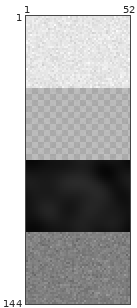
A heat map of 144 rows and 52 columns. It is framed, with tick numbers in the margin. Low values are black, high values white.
The table splits into 4 rows of 1 panel. Panel 1,1: very high, fine-grained, faint in contrast. Panel 2,1: high, checkered, faint in contrast. Panel 3,1: very low, smooth, faint in contrast. Panel 4,1: middling, fine-grained, faint in contrast.
